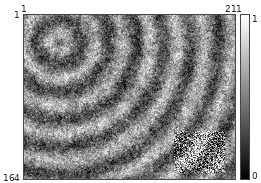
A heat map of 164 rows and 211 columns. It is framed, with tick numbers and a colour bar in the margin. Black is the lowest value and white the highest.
Odd patch: rougher, in the bottom right. Mirror symmetry: none. Slope: none. Rings: centred on the top left. Grain: blotchy. Odd rows or columns: none. Histogram: bell-shaped. Roughest part: bottom right.
